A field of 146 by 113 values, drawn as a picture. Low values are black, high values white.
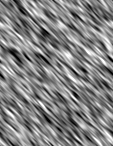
Odd rows or columns: none. Grain: diagonal, down to the right. Seam: none. Slope: none. Mirror symmetry: none. Histogram: bell-shaped. Average level on the scale: 50%.
